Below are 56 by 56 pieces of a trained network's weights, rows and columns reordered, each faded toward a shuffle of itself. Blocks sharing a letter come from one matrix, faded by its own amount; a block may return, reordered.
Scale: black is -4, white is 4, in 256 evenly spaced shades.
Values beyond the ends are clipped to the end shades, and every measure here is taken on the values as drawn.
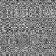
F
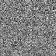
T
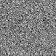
T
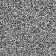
T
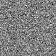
T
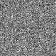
T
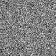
T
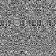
F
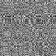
F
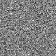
T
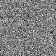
T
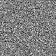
T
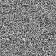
T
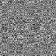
F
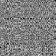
F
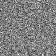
T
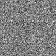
T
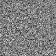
T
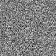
T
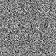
T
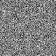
T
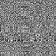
F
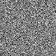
T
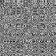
F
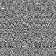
F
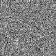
T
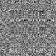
F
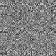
F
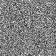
T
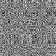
F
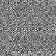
F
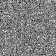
T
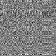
F
